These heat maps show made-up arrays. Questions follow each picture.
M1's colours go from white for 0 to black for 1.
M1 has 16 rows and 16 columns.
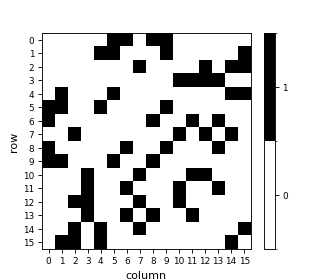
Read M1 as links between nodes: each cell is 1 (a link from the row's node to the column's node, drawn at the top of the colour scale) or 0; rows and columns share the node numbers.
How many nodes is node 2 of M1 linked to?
4
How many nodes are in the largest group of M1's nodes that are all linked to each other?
3
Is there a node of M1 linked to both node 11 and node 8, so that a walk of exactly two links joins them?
yes
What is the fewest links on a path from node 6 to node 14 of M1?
4
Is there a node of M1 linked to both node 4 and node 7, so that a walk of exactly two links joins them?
yes
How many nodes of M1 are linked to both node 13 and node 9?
1
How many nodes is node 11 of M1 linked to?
4
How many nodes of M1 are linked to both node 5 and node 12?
0
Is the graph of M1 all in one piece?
yes
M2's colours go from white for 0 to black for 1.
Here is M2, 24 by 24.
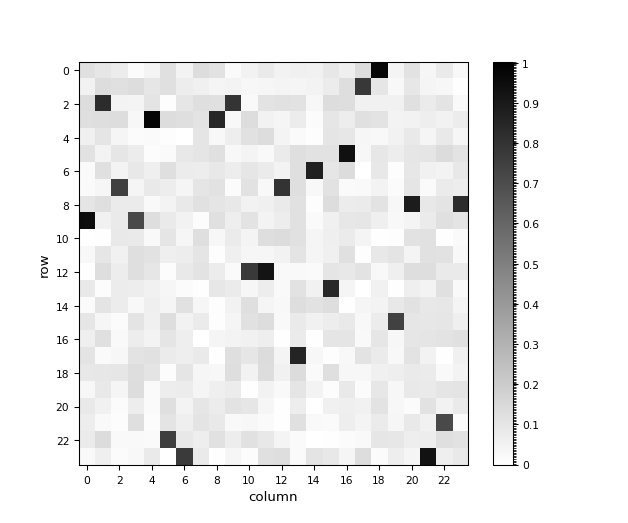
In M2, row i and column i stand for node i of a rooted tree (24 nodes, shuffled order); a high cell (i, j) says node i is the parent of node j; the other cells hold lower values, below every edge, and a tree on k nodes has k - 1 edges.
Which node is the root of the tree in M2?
7
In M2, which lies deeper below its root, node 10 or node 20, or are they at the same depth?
node 20
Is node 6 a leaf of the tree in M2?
no
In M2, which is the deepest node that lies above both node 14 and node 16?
23
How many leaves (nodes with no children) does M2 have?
8
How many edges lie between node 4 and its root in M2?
4
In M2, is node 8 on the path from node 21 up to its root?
yes
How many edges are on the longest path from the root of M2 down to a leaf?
9
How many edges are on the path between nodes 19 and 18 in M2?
8
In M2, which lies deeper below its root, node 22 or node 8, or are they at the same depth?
node 22
